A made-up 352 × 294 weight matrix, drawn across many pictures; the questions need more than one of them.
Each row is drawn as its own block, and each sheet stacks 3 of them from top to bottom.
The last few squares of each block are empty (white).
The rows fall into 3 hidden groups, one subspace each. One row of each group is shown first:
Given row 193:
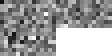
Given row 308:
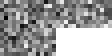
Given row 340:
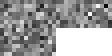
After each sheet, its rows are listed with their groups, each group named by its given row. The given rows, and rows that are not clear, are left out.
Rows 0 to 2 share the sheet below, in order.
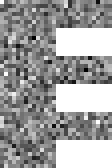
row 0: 193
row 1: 308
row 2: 308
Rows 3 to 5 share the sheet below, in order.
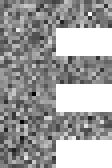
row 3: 340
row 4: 193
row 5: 308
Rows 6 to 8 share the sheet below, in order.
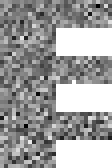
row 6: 340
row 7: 340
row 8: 308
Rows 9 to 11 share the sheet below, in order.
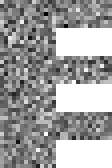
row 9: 193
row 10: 308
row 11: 340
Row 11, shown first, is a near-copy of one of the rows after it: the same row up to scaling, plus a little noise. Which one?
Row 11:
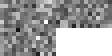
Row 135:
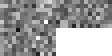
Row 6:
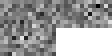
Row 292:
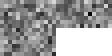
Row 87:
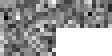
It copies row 135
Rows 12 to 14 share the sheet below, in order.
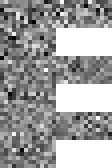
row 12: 308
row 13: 193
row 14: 340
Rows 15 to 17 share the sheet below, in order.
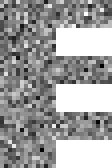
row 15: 308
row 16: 308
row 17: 308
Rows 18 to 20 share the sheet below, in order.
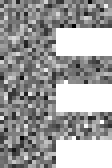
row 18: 308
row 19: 193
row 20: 308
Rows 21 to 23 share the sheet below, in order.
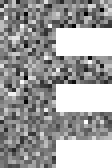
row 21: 308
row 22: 308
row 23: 308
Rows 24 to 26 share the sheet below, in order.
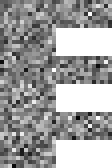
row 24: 340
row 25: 308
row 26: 340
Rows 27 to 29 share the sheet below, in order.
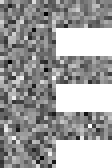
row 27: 193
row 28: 193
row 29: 340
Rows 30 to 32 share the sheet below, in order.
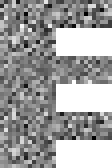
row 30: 308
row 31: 340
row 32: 308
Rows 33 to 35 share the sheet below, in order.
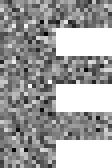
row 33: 340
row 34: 308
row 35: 340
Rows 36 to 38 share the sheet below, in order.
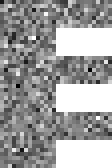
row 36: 193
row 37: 340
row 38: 340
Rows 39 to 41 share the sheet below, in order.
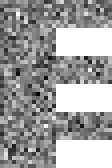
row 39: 308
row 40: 340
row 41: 193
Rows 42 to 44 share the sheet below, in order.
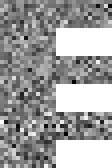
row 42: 340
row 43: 340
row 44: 308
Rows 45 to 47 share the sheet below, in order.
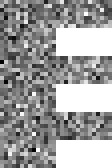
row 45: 308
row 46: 193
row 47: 193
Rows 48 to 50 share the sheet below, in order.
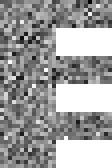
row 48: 340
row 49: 193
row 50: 193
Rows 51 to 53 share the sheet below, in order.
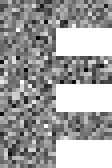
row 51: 340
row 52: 308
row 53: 193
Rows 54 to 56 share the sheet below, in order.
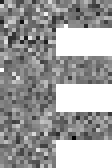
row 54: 193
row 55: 193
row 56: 340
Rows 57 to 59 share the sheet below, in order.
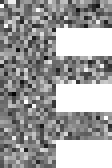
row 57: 193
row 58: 308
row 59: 340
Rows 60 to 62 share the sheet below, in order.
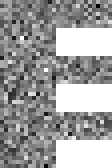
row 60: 340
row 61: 193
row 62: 308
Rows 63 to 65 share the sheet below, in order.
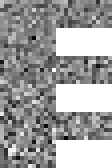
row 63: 193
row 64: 308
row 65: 193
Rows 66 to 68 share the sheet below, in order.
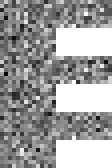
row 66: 308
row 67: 308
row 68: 340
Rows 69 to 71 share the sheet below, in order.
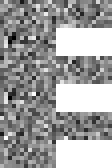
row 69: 193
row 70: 193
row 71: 193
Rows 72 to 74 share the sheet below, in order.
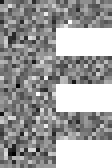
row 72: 193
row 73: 340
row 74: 193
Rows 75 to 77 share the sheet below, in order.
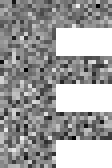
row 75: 340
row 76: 308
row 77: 308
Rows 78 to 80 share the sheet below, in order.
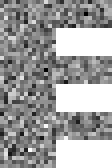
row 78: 308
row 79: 193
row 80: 193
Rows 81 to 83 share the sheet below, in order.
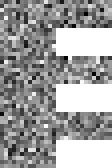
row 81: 308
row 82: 193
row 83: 193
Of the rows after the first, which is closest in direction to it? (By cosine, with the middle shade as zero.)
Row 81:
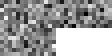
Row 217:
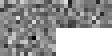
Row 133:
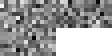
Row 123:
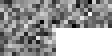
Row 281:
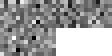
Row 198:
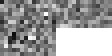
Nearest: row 123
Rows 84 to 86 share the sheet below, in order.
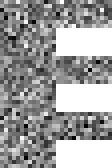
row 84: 308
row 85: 340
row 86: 308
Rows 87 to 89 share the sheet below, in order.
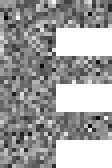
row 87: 340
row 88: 340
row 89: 340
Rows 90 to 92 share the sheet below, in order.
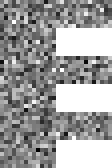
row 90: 308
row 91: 308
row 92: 340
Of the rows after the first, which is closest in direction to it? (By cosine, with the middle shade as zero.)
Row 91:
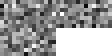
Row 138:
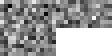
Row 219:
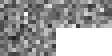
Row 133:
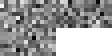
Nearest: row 138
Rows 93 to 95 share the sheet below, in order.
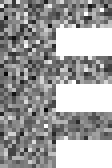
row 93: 308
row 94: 308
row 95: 193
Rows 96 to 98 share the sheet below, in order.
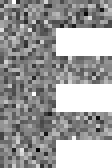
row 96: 308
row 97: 193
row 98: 340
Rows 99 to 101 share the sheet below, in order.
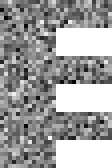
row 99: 340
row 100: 308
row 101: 308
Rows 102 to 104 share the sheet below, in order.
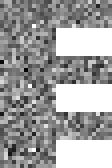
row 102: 340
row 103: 308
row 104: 193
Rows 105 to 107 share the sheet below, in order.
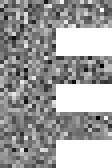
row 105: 308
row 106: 308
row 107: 340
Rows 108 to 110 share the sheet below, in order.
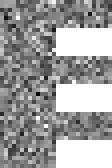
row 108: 340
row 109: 340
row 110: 193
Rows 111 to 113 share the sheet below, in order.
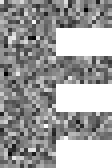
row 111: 193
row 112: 340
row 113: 193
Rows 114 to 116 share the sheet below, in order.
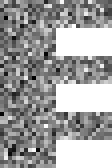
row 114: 308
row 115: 308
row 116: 193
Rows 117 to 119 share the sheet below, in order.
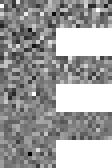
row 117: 308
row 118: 193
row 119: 340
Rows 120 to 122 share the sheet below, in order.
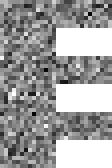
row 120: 340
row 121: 193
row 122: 193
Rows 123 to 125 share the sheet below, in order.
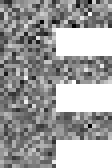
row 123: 340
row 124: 308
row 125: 340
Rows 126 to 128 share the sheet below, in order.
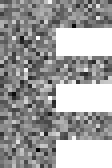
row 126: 340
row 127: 308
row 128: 340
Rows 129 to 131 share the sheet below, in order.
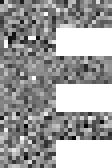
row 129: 193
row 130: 308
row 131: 308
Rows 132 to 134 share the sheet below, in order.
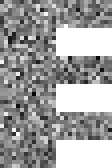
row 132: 193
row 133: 193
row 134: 193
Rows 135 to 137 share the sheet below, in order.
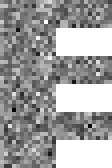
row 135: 340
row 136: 340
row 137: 340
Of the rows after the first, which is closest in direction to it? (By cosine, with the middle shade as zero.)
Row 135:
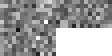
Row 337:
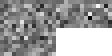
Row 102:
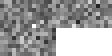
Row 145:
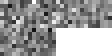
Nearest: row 145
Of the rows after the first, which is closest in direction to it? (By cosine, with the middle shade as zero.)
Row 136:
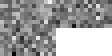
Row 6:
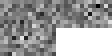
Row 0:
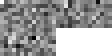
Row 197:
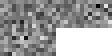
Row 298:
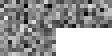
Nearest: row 298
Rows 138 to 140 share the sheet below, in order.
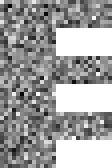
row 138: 193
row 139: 340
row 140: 308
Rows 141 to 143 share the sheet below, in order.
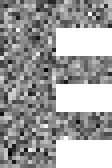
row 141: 340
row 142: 193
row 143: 193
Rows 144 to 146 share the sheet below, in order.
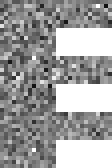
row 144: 340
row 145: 193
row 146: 193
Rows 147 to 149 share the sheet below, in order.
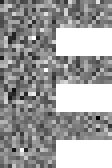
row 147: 193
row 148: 193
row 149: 340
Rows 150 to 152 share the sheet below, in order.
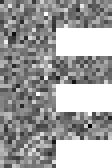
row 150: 193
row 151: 340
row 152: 340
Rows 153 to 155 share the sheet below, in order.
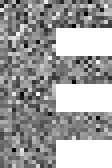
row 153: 308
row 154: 340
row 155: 340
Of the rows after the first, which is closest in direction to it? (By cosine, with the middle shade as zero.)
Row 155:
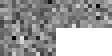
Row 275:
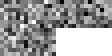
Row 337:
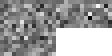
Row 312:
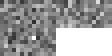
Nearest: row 312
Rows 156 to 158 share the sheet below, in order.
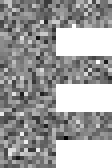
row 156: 340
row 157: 340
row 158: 193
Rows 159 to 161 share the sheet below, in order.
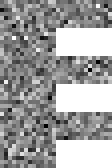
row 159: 340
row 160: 340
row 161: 193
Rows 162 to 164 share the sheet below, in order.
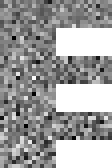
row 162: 340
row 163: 193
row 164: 308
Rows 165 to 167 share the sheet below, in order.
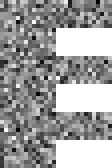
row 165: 193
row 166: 340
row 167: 340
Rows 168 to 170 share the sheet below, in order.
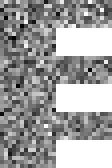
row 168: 308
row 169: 340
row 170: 193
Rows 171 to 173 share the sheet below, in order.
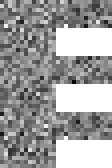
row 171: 193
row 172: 340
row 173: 193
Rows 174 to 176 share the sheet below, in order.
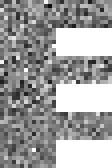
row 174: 308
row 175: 308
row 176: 193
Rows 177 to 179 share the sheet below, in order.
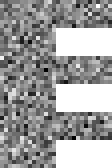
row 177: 340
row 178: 193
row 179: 308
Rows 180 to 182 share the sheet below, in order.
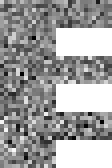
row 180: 193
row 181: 308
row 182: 308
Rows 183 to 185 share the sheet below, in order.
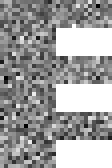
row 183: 340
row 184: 193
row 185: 308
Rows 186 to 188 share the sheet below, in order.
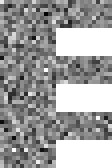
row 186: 193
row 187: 193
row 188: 340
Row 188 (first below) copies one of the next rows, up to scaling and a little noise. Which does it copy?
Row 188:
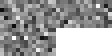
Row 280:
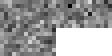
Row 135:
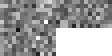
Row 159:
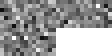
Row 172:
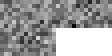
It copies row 159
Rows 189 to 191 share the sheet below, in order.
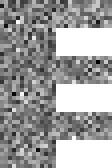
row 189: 193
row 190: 340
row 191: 340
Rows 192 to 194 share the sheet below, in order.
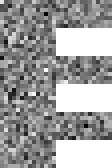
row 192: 193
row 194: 308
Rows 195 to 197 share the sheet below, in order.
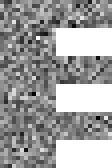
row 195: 340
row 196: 193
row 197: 340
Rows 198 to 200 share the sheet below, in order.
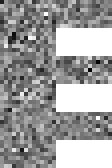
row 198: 193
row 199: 340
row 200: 340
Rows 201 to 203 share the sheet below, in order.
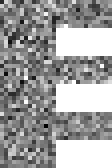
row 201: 193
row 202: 308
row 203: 193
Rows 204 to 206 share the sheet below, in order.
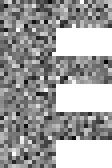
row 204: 340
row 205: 340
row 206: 308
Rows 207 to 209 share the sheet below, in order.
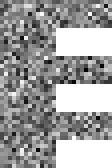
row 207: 340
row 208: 308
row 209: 340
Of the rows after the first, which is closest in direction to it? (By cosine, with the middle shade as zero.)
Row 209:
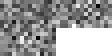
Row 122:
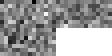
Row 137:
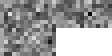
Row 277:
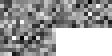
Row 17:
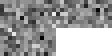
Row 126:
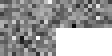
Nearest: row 137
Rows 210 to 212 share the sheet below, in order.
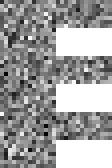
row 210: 193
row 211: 308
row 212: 193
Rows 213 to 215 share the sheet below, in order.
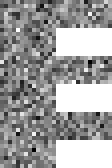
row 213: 340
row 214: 308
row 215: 193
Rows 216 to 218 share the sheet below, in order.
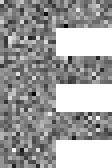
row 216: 193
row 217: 193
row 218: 340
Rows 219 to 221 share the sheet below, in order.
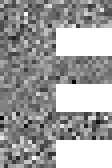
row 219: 308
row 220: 340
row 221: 308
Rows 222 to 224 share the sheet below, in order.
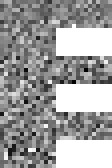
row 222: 340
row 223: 308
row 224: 193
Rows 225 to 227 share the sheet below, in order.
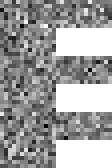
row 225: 308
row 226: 340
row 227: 193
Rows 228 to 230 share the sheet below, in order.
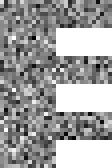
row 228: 193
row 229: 308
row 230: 308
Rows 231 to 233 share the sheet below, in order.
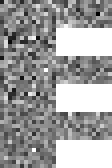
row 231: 193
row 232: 193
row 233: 193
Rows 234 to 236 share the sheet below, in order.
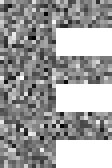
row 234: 193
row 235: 193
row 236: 308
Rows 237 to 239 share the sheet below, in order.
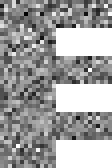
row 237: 308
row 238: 340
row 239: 340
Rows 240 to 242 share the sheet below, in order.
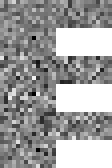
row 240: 193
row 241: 193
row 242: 340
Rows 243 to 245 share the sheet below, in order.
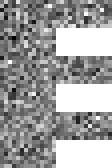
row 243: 308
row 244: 193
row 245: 340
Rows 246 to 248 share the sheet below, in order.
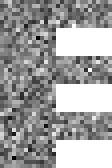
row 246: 340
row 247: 340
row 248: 193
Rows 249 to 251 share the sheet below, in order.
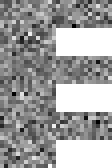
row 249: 340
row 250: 340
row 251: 308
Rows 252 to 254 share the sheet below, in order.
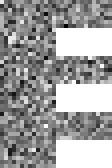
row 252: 193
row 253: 308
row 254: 193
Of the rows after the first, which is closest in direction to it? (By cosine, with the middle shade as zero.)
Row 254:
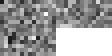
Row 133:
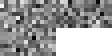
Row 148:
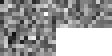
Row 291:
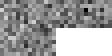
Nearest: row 148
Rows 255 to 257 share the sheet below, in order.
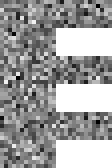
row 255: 308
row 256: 193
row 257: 308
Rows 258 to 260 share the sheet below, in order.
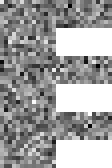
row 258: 193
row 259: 308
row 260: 340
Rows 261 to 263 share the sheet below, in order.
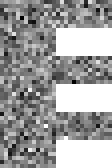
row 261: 308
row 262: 340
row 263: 193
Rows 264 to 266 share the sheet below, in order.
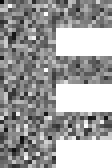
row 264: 193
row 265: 193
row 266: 308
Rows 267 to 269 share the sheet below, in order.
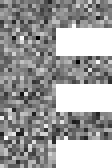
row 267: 340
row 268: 340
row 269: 193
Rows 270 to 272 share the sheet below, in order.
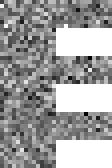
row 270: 193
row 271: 340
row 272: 340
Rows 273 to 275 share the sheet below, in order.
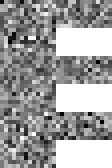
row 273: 193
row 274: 340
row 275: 308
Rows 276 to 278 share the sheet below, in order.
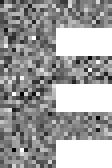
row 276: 193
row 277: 340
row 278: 340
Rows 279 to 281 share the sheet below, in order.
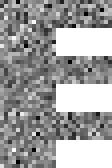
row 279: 308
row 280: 340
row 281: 193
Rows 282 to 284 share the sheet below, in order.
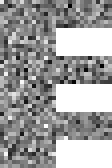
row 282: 193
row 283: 308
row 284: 193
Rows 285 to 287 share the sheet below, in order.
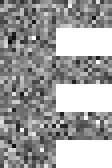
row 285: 193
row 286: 340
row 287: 308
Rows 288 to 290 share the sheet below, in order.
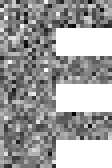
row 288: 308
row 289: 193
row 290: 340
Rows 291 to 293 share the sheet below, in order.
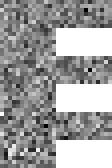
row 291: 308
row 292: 340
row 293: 193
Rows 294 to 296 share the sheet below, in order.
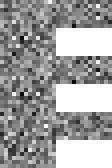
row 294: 340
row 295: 340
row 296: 193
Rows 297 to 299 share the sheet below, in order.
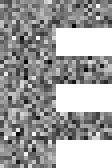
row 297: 340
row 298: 308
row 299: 193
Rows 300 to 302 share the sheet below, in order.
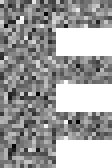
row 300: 193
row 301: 193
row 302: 193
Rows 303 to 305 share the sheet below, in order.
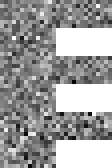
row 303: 340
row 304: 340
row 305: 308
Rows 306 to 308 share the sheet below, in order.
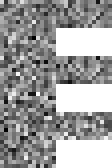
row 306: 193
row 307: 193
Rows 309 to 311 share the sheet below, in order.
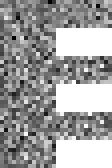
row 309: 340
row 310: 308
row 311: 308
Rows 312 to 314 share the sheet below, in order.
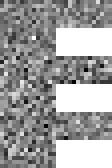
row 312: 193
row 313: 308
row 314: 193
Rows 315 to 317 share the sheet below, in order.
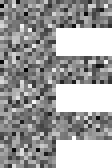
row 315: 308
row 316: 308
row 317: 340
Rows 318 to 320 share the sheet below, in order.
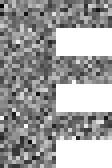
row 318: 308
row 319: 340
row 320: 308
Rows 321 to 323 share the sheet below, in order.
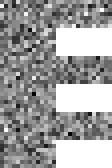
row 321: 308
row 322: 193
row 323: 340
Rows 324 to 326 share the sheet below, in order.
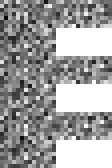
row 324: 308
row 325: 308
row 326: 308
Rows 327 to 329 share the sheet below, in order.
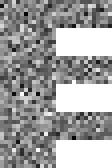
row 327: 308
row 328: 340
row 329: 340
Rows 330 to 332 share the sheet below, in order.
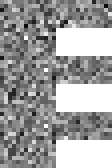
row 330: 340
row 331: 193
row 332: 193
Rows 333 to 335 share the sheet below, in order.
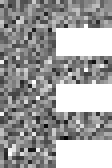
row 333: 193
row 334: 308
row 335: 193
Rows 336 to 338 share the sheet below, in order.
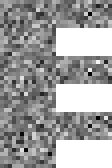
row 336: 340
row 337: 340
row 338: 340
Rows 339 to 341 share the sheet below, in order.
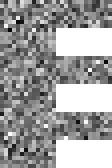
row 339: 193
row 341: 193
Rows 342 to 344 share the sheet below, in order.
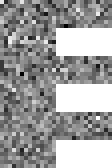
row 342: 193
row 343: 308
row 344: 340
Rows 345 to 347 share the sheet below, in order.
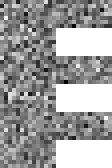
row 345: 308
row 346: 193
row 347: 308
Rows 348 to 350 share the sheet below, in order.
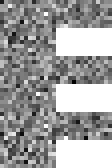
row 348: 193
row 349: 340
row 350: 193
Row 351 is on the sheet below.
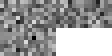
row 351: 193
